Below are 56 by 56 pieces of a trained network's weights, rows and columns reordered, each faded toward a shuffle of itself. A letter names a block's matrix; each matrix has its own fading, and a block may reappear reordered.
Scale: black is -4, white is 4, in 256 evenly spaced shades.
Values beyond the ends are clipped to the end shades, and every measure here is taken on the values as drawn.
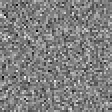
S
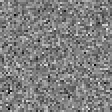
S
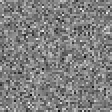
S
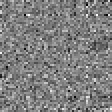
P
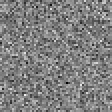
S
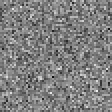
S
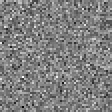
S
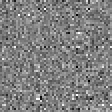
P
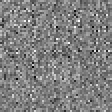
P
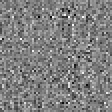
P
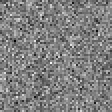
S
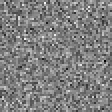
S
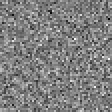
S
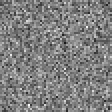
S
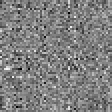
P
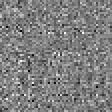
P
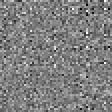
P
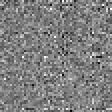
P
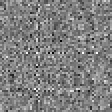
P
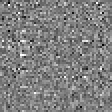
P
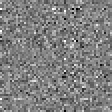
P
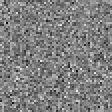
S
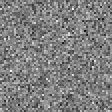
S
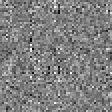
P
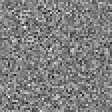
S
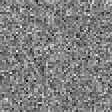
S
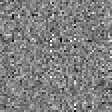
P
